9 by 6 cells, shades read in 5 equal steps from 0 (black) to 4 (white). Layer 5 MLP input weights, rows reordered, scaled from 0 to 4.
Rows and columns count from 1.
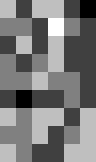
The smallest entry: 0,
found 2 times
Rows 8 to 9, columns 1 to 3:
2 2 3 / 3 2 1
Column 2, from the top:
1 2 3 1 2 0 2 2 2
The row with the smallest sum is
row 6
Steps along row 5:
same up down same down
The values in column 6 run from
0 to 3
